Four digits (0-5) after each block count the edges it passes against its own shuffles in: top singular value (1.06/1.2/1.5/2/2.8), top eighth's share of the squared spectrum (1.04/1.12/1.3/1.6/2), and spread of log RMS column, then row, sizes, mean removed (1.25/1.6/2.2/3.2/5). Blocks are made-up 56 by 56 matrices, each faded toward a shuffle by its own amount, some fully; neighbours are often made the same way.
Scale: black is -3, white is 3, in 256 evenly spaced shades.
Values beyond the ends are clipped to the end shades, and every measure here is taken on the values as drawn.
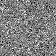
0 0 0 0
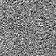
3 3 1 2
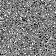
0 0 0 0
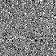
3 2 1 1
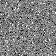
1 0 0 0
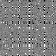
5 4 3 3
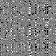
4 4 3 2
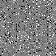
3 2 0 0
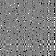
4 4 2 2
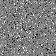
2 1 0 0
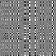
5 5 4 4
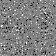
3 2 1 0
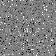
3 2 1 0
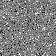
0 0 0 0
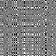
5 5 3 3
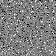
2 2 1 0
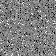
2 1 0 0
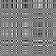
5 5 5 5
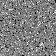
1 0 0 0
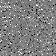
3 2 1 1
